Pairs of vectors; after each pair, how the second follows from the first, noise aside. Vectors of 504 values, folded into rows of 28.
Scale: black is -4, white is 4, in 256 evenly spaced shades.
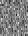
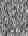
shuffled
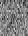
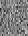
shuffled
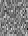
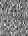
shuffled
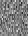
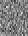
shuffled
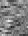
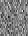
shuffled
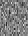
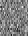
shuffled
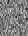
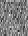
shuffled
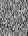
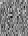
shuffled
